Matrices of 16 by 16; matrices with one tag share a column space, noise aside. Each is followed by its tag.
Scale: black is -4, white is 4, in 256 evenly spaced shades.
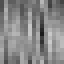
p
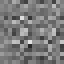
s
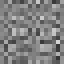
s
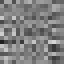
s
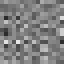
s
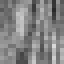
p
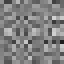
s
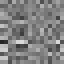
s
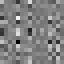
s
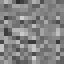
s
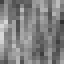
p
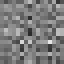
s
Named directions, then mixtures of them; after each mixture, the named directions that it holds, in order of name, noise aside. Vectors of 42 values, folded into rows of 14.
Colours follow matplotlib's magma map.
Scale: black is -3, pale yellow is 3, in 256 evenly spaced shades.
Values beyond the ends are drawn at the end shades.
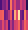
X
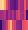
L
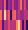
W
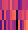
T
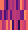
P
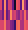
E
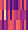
L, W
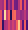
W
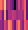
E, L, W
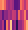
L, P, T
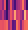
E, P, X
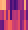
L, W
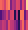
W, X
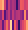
L, P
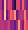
E, T, W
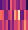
X
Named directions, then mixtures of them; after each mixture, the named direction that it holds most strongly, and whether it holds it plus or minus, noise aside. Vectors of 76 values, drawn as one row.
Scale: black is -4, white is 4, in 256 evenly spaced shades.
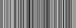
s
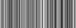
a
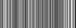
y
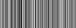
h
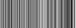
a, plus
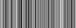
h, plus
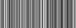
a, plus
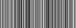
h, plus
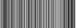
y, minus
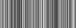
h, plus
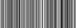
a, plus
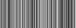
h, minus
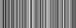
s, minus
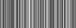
s, minus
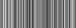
s, plus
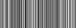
h, plus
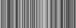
a, plus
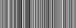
h, plus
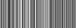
h, minus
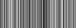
a, minus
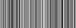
a, plus
